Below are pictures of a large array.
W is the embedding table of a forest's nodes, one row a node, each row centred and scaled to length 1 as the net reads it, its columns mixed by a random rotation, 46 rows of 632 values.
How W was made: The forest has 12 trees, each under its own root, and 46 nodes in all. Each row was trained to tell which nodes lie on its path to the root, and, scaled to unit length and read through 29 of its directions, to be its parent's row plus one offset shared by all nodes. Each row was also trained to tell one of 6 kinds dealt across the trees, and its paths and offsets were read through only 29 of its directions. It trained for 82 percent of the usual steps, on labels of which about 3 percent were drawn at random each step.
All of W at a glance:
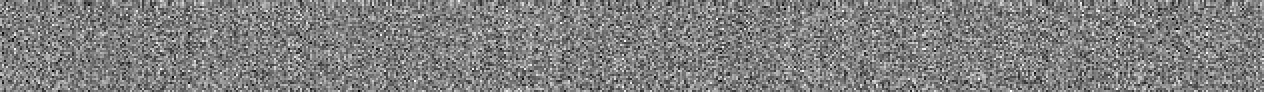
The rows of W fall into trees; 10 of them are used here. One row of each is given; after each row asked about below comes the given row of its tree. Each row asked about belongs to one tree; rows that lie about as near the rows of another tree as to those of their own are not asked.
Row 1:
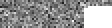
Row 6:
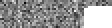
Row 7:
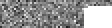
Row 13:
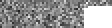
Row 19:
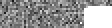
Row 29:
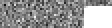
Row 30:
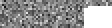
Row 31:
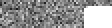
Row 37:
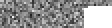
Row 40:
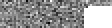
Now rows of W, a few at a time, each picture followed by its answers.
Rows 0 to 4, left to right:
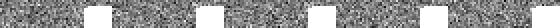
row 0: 1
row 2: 1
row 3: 31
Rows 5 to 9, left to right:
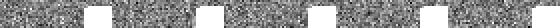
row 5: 19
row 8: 30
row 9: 29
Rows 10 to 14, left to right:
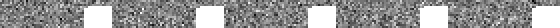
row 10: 31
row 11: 19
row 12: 37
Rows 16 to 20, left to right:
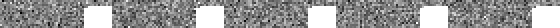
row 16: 30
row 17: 13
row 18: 1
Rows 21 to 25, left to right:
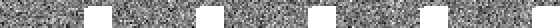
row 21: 7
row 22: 29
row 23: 31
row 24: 13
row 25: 1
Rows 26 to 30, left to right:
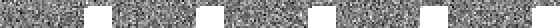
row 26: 30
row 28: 1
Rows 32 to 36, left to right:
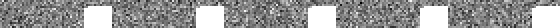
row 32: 13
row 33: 31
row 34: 29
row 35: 6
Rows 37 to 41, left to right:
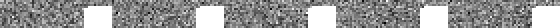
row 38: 6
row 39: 7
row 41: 19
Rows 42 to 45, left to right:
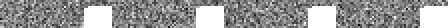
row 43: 31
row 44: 37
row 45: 30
